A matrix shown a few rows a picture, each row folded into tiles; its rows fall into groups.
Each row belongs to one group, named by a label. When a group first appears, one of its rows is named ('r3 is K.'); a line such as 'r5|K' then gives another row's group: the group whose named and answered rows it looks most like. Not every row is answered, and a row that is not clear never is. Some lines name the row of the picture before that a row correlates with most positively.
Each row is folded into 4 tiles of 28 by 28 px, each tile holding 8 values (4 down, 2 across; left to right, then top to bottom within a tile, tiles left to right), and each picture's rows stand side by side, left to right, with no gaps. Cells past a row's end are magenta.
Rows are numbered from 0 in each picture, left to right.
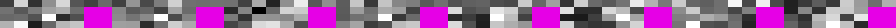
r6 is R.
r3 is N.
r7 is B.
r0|N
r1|N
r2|B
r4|N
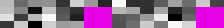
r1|R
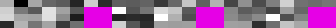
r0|R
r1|N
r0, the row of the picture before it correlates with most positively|0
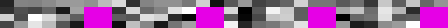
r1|R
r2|N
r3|N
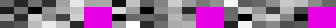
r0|B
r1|N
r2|R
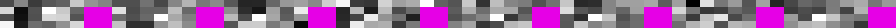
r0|N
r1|N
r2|B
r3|R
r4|N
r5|R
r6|R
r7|B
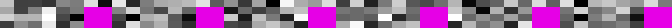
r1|R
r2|B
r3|N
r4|R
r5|R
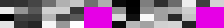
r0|N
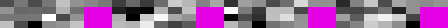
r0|N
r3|B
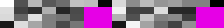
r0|R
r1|R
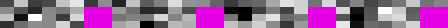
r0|B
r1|N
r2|B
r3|N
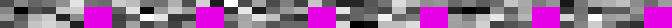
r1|R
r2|R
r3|N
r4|B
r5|B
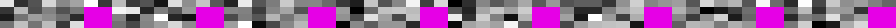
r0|R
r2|N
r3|B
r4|B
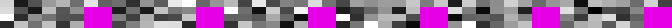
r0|R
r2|R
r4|N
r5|R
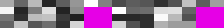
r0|R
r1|N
